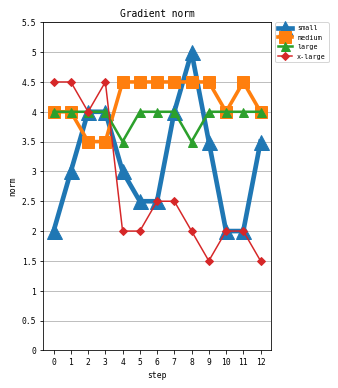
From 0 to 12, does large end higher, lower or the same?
the same
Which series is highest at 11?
medium
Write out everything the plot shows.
Title: Gradient norm
x-axis: step, ticks 0 1 2 3 4 5 6 7 8 9 10 11 12
y-axis: norm, ticks 0 0.5 1 1.5 2 2.5 3 3.5 4 4.5 5 5.5
Legend: small, medium, large, x-large
Values:
small: 2 3 4 4 3 2.5 2.5 4 5 3.5 2 2 3.5
medium: 4 4 3.5 3.5 4.5 4.5 4.5 4.5 4.5 4.5 4 4.5 4
large: 4 4 4 4 3.5 4 4 4 3.5 4 4 4 4
x-large: 4.5 4.5 4 4.5 2 2 2.5 2.5 2 1.5 2 2 1.5
